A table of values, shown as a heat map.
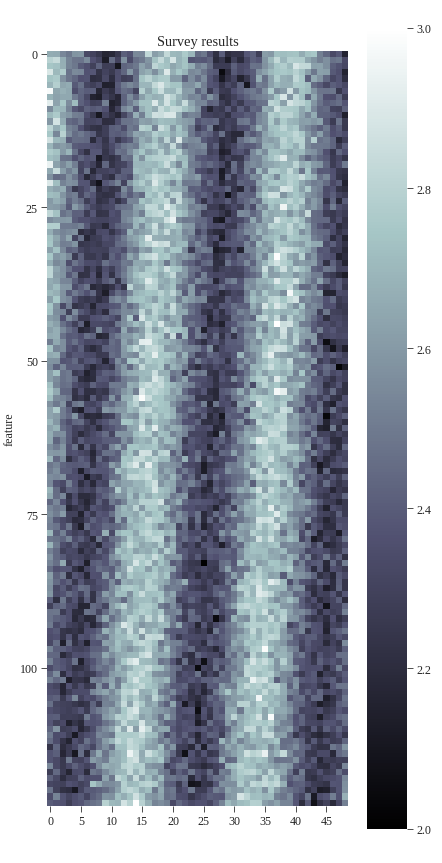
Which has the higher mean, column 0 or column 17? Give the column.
17
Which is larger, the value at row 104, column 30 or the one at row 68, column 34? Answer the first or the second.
the second
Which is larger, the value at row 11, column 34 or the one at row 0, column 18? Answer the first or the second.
the second
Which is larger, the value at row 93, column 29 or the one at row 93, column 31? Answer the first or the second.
the second
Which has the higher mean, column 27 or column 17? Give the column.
17
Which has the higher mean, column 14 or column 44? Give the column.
14
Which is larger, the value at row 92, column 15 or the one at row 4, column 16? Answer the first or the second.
the second
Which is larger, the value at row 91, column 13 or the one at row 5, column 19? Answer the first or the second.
the second
